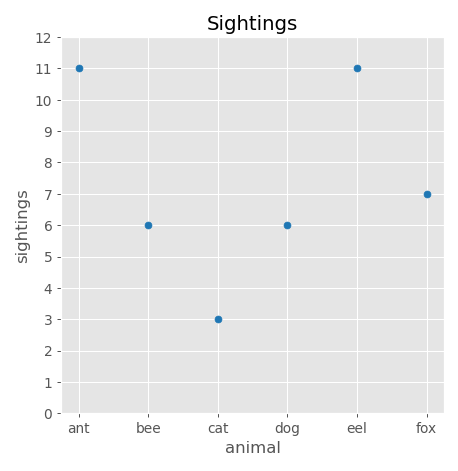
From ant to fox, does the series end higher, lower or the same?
lower
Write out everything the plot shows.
Title: Sightings
x-axis: animal, ticks ant bee cat dog eel fox
y-axis: sightings, ticks 0 1 2 3 4 5 6 7 8 9 10 11 12
Values:
11 6 3 6 11 7
